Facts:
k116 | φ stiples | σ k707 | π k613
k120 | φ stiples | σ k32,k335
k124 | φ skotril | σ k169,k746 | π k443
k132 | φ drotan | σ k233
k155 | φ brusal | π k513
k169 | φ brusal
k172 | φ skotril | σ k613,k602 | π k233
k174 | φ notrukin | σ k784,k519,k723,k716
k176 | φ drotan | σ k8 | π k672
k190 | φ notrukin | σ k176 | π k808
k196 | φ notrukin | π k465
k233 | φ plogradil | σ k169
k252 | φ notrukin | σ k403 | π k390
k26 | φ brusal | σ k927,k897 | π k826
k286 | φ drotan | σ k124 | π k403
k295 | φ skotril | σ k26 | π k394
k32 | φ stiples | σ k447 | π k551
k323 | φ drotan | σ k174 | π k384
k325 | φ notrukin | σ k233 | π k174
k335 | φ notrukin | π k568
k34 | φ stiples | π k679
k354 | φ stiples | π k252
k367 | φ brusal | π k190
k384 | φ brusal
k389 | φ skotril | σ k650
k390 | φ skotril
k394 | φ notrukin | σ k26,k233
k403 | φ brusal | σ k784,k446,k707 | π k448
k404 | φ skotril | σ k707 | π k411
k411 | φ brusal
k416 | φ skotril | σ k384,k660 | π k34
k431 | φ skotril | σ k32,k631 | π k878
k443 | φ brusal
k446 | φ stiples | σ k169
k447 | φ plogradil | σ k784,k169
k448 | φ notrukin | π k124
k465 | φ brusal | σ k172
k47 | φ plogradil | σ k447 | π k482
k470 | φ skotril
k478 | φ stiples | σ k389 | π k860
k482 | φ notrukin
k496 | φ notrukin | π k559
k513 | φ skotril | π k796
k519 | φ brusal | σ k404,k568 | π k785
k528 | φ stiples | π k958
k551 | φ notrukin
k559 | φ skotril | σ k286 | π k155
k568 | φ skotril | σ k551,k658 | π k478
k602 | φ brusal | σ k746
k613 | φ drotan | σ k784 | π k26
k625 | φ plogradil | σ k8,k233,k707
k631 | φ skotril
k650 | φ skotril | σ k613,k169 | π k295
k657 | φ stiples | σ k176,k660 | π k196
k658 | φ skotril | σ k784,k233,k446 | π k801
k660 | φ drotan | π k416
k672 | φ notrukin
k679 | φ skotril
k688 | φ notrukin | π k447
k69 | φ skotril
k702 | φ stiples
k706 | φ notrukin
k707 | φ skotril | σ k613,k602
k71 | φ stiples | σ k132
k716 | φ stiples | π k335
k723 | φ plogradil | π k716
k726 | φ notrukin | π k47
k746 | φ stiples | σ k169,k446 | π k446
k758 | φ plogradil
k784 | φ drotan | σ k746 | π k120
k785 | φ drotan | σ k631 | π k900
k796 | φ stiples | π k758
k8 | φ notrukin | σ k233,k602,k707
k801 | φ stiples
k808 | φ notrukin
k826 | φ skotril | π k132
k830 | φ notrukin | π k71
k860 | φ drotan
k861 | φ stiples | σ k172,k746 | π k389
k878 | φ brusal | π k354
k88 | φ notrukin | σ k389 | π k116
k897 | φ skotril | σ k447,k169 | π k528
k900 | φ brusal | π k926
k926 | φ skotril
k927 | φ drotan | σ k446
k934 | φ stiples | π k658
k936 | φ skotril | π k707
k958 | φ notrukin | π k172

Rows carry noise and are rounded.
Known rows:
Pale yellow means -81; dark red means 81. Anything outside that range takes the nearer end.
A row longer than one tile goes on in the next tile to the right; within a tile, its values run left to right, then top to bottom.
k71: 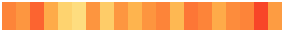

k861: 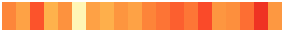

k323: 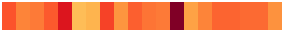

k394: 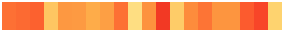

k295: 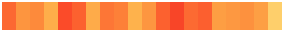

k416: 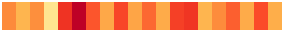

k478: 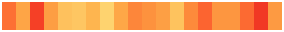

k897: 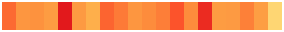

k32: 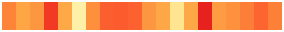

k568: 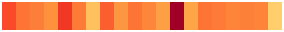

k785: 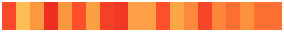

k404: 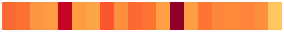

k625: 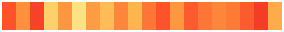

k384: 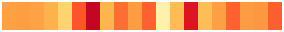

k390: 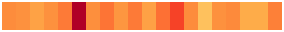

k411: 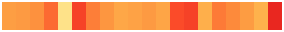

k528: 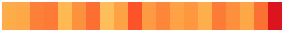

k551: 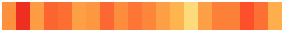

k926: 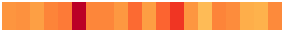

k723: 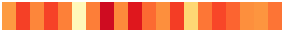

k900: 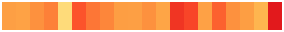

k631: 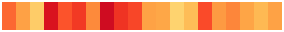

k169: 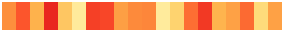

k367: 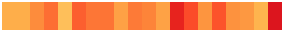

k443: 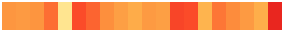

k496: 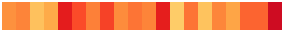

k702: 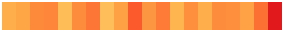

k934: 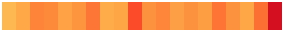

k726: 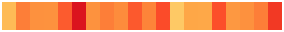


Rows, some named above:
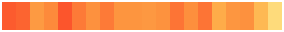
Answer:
k389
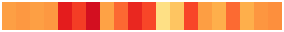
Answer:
k660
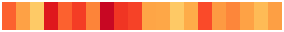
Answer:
k631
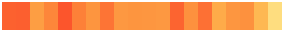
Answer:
k389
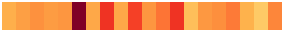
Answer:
k826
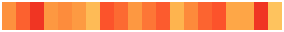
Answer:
k88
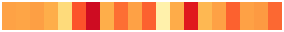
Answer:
k384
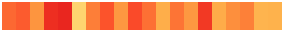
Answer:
k784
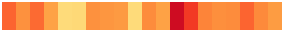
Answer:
k465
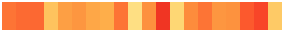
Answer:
k394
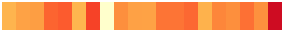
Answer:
k796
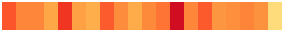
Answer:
k658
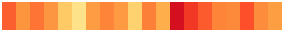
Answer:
k403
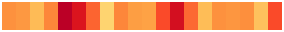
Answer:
k513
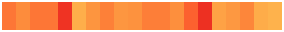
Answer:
k286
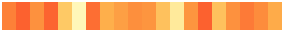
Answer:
k446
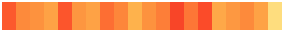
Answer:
k124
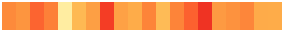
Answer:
k26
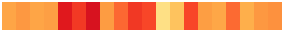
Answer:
k660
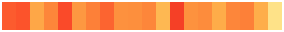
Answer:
k707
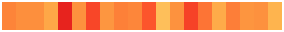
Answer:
k176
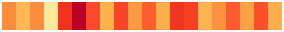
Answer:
k416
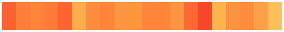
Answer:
k927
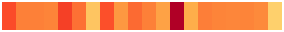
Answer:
k568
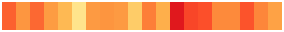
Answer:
k403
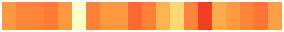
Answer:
k746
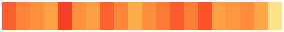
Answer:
k124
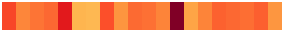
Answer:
k323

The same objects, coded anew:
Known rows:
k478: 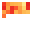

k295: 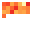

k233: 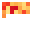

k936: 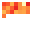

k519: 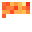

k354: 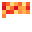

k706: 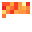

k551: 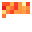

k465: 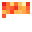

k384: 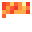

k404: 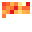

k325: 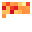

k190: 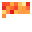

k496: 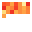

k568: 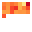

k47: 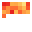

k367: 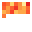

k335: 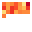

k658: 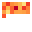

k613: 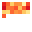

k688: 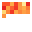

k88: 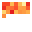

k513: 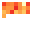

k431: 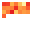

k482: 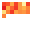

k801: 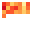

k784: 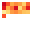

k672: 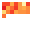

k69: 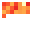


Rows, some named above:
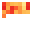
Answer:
k478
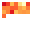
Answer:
k389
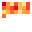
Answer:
k602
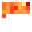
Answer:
k568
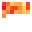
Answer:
k657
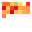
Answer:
k625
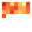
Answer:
k465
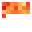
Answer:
k174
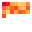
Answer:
k447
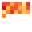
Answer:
k660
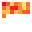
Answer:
k169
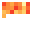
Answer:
k155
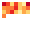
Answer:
k172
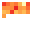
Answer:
k559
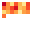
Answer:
k602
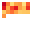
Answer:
k861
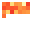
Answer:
k26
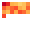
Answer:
k447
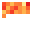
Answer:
k723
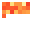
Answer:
k26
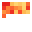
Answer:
k32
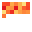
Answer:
k252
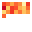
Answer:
k860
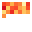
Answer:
k660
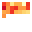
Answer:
k116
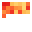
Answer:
k32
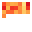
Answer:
k716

